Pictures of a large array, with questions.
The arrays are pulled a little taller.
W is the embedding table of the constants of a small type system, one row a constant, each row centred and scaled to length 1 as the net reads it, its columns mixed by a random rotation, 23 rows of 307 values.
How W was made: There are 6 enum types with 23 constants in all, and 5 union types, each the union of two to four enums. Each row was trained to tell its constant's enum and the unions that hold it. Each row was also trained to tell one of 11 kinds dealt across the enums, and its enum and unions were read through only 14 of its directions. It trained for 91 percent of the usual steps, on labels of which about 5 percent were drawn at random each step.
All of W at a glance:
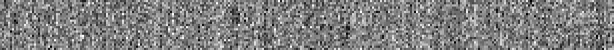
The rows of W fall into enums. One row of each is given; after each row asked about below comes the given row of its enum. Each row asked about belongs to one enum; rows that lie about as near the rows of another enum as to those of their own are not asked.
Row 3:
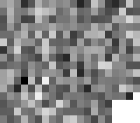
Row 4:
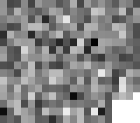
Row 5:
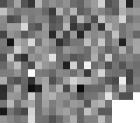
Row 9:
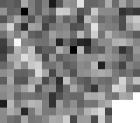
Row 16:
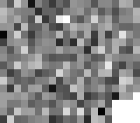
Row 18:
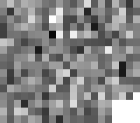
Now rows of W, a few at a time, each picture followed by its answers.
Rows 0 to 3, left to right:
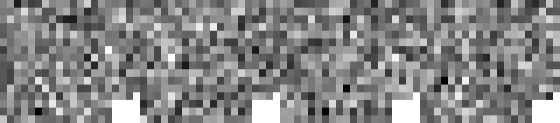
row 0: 18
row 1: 4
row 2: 18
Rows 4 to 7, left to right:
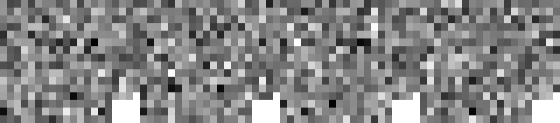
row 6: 9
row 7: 9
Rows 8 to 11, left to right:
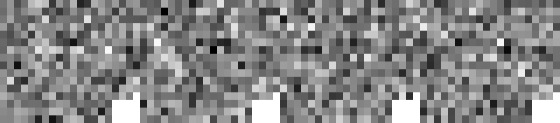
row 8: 3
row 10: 9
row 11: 4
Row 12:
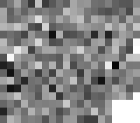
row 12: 16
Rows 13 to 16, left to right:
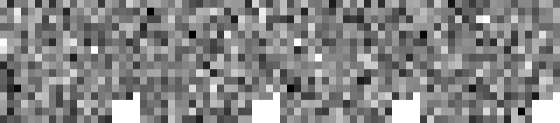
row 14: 5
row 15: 9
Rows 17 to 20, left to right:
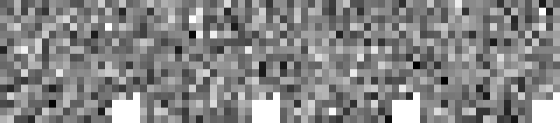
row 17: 16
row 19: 3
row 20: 3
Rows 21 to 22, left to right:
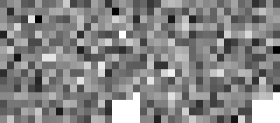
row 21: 5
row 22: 4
